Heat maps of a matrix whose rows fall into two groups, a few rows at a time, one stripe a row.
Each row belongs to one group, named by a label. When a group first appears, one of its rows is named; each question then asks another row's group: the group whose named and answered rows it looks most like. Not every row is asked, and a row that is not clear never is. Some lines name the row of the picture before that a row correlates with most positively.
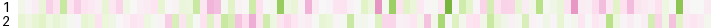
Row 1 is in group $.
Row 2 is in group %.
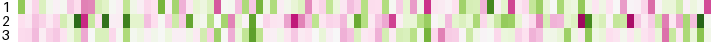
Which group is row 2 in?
%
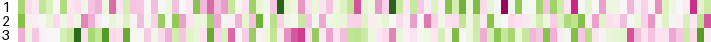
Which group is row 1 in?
$
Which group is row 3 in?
%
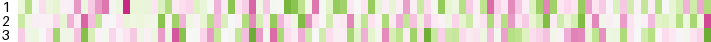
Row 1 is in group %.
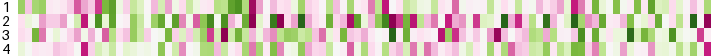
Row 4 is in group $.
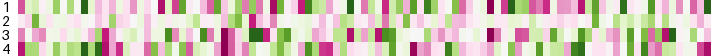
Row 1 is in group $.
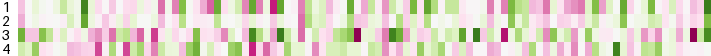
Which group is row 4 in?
%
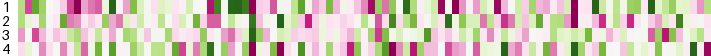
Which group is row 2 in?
$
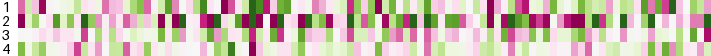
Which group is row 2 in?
$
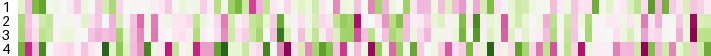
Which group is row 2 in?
$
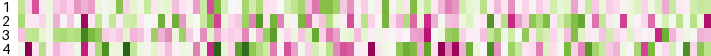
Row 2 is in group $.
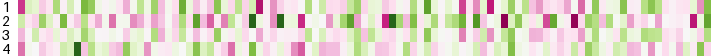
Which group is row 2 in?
$
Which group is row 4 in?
%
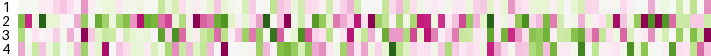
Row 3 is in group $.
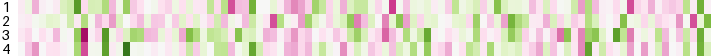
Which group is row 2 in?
$
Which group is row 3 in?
%
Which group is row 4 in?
%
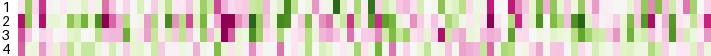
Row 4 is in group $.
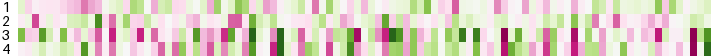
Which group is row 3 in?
$
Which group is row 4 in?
$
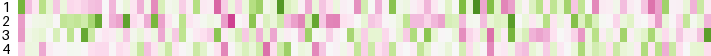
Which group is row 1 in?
$
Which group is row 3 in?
$
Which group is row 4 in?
%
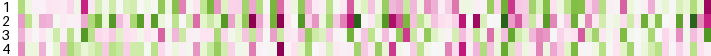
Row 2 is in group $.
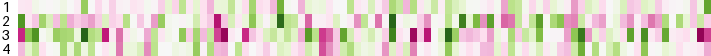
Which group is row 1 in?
$
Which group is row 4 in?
%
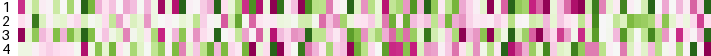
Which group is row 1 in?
$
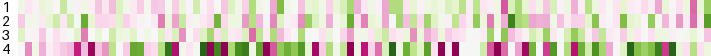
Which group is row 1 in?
$
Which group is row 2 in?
$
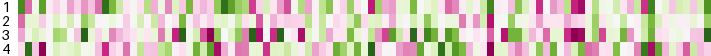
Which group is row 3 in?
$
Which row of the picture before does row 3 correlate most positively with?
2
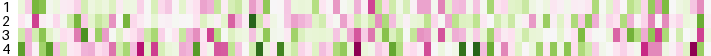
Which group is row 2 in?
%
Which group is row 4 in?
$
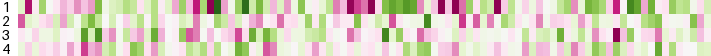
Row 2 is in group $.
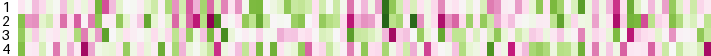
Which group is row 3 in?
%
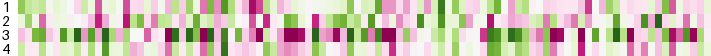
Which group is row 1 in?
%
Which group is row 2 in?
%
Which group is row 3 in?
%
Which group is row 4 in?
%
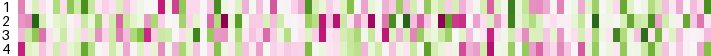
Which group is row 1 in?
$
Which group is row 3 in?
%
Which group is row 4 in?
$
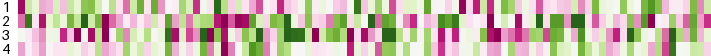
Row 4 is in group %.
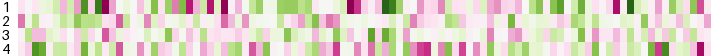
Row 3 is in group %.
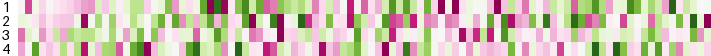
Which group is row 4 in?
%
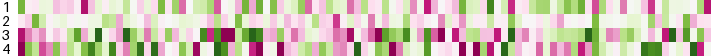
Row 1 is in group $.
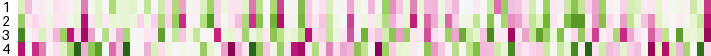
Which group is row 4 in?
%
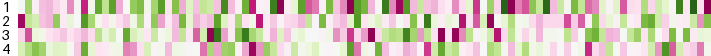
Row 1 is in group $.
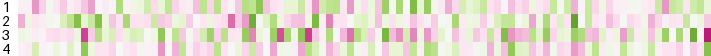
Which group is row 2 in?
%
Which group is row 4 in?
$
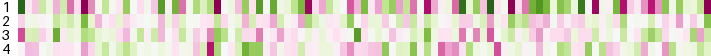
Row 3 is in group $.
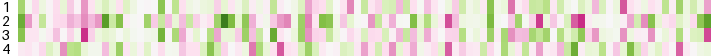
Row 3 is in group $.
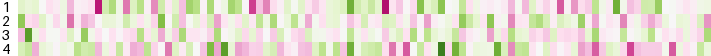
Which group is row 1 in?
%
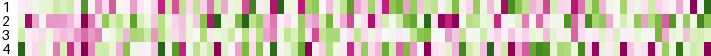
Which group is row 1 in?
$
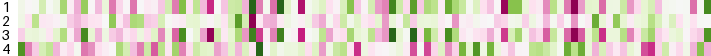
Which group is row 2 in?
%
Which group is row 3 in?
$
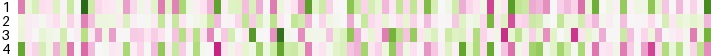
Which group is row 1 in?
$
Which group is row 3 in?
$
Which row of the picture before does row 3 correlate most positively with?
1
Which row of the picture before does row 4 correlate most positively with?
4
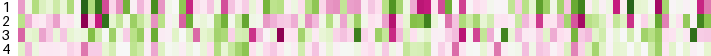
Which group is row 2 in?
%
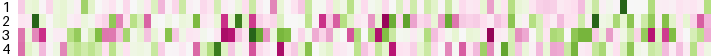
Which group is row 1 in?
$
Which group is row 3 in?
%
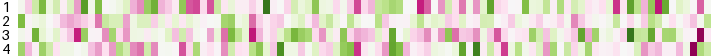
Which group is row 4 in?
$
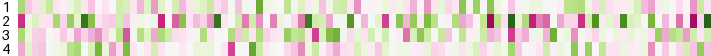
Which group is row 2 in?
$
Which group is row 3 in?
%
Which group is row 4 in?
%
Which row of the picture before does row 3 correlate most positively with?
2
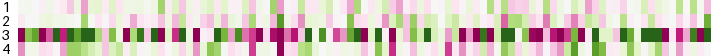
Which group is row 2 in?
$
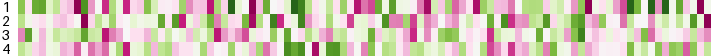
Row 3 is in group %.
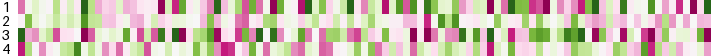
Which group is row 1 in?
$
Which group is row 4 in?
%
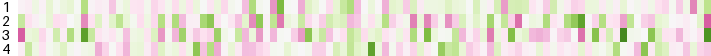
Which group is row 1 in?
$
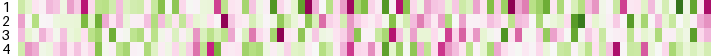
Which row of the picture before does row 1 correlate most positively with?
2
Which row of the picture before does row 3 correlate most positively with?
2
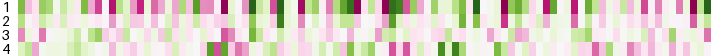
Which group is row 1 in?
$
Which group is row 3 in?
%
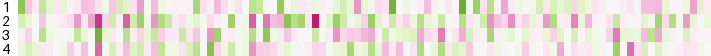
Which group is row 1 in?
$
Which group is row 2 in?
%
